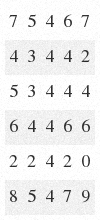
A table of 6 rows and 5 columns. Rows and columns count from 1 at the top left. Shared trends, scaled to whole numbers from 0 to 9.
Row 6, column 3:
4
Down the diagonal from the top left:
7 3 4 6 0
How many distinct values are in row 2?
3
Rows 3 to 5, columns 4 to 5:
4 4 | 6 6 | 2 0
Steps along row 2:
down up same down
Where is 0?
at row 5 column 5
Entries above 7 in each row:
0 0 0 0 0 2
